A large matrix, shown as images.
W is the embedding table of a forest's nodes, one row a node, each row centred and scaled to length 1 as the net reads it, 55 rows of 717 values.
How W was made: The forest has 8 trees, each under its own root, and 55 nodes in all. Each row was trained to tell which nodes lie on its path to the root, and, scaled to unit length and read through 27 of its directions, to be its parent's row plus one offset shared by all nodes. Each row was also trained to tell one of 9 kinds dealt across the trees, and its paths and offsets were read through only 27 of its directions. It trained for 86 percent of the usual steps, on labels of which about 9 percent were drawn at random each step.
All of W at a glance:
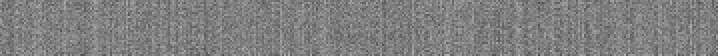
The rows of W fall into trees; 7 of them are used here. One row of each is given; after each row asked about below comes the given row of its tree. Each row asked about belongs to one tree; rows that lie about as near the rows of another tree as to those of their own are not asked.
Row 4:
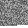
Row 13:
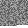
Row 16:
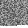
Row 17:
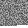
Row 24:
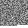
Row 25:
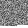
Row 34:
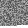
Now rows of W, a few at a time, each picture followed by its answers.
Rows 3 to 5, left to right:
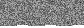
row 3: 25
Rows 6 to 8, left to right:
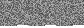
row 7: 25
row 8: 17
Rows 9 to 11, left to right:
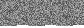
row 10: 25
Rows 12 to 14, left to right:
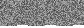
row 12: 25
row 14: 13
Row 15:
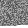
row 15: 34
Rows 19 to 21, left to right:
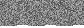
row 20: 13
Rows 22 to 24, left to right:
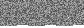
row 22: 17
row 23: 13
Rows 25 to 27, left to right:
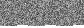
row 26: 4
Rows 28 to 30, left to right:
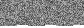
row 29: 13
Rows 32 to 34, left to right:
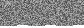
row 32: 13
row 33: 4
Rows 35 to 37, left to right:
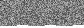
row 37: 13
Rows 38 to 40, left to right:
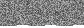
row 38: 17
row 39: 13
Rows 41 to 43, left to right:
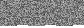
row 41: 16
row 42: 17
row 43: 13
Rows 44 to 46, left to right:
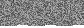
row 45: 25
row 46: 17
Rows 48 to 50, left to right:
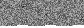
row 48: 25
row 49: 25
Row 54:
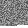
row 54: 25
